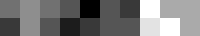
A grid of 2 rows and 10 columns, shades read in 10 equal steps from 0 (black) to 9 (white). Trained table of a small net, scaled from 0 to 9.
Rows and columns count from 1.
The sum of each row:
42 42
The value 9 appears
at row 1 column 8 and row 2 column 9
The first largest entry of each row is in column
8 9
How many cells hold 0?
1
